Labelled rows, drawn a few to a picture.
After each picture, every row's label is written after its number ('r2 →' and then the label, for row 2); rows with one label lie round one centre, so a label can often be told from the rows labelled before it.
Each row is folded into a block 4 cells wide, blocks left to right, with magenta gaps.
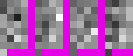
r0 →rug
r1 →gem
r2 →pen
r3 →gem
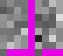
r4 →pen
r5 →gem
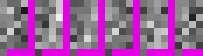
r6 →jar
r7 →gem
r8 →gem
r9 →jar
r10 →pen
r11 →jar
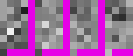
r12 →jar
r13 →pen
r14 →rug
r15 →rug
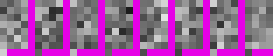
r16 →rug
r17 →jar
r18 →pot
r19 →jar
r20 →gem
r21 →jar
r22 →pot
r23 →pen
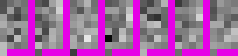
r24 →rug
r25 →gem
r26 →pen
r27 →gem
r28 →rug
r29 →gem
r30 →pen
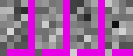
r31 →jar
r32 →pen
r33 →rug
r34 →pot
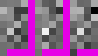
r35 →jar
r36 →jar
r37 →jar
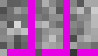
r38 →pot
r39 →pen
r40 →gem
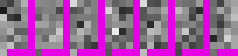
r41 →rug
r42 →pen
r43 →pot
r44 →jar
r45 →pot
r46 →jar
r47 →gem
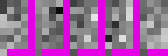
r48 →rug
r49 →jar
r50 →gem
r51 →gem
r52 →pen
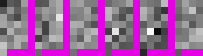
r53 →rug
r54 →gem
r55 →pen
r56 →jar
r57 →jar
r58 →pen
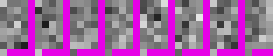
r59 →pot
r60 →pot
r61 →pen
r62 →pen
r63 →rug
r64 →gem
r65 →pot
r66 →gem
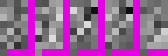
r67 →jar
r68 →gem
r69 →jar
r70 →jar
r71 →pen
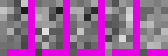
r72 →jar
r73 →jar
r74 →jar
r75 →gem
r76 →pen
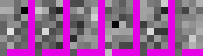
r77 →jar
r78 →jar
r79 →gem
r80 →pot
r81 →jar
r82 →pen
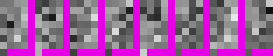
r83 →gem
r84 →rug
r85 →gem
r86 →jar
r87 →rug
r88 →jar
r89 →gem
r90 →jar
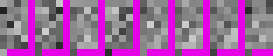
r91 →pot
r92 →jar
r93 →pen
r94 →jar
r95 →pen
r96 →pen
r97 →pen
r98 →pen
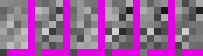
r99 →pen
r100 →jar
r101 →pen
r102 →jar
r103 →jar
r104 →jar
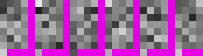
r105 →rug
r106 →pot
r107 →jar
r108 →pot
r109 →rug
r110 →rug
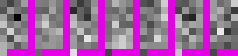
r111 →rug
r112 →pen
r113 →rug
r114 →pen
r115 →gem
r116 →rug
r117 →jar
